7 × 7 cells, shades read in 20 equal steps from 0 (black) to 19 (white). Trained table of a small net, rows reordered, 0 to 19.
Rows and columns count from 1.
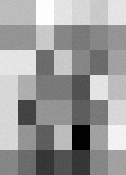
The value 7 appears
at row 5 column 5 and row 6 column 3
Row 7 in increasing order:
4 4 6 8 10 10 12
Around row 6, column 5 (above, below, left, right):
7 4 14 12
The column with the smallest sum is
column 5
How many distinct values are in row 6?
7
